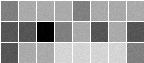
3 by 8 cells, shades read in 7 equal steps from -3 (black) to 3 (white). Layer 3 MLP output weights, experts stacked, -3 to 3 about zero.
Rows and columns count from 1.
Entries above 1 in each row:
0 0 4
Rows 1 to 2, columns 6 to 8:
1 1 1 | -1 1 -1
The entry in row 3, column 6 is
2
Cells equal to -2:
0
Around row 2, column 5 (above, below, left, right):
0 2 0 -1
